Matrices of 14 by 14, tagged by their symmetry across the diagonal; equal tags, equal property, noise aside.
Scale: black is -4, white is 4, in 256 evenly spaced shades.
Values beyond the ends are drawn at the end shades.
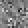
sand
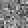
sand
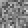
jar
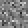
sand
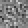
sand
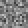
sand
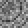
jar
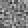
sand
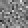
sand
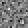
jar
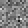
sand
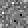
jar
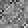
jar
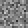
sand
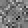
jar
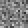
sand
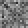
jar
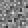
jar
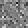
sand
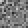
jar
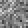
jar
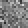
sand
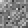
jar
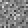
jar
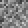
jar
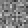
sand
